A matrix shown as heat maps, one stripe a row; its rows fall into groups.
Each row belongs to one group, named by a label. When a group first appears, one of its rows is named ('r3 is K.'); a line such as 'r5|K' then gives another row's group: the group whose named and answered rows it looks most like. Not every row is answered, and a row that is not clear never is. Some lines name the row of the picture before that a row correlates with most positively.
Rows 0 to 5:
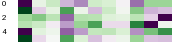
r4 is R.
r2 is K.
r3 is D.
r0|R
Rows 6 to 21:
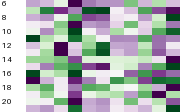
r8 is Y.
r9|K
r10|Y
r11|D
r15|Y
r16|D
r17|R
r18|K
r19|D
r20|K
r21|Y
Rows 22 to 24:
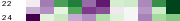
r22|Y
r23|Y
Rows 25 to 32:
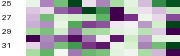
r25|Y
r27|D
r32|K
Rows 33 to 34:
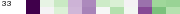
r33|R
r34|R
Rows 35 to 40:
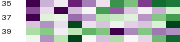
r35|R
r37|R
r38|Y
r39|D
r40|Y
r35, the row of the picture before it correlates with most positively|34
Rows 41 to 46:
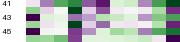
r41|Y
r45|R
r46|K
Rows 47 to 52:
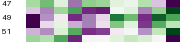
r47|K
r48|Y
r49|R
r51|Y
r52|K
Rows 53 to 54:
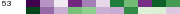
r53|R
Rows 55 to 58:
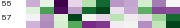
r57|Y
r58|Y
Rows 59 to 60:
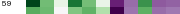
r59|D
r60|D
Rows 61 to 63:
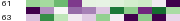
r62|R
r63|D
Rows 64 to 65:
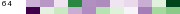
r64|Y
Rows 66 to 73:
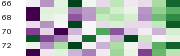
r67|R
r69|Y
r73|R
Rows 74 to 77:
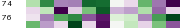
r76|Y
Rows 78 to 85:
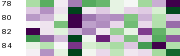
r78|K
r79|Y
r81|K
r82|R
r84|D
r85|Y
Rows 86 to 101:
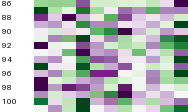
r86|K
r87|D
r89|Y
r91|Y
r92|R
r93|K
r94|Y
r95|D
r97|R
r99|D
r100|D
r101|Y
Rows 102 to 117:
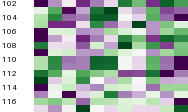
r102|R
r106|R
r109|R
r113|D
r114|R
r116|K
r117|Y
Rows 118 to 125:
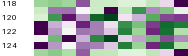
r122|R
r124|R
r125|K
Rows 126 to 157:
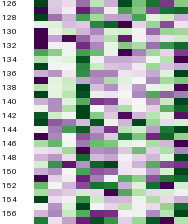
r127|R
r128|D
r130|R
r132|R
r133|D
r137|R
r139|D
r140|Y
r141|Y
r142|D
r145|R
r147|K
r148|Y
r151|R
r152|D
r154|D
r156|Y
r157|D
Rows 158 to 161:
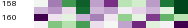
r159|Y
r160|R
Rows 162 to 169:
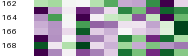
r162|D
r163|R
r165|Y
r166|Y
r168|D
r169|R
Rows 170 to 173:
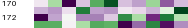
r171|Y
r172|R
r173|D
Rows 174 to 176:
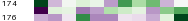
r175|R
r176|Y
